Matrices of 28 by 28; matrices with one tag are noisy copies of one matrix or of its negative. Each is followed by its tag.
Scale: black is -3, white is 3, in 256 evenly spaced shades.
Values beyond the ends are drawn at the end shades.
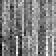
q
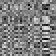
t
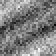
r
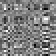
t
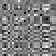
t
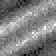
r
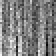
q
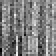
q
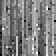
q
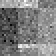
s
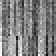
q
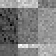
s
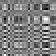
t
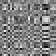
t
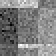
s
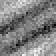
r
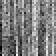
q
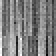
q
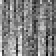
q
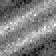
r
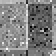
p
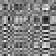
t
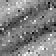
r
